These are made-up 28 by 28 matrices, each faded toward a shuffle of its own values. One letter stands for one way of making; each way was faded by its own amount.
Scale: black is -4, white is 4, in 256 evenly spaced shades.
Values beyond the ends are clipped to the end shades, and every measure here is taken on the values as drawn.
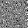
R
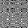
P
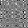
P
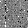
R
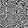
R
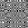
P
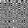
P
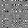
P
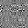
P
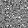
R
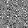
R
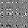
P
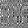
P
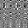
P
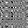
P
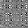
P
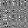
P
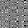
P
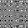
P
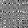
P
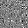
R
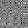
P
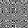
P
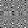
P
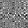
P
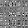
P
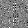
R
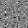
R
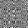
P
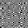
P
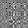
P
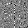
R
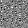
R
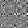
P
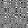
P
